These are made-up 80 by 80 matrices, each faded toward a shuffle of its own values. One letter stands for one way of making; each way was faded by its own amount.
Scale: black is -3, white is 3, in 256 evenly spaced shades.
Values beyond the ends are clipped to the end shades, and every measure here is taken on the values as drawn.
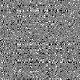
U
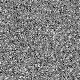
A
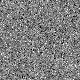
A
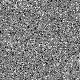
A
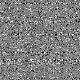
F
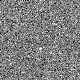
A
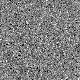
A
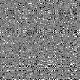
U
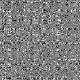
U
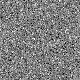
A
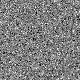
A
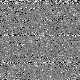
F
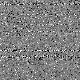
F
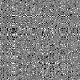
U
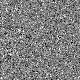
A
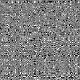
U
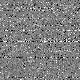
F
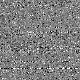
F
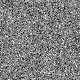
A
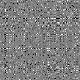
U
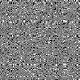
U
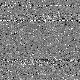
F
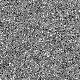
A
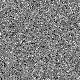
A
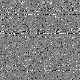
F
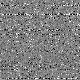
F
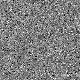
A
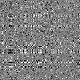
U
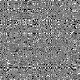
U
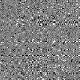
U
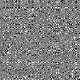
U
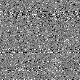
F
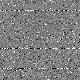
F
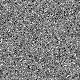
A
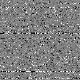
F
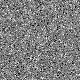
A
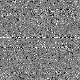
F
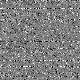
F
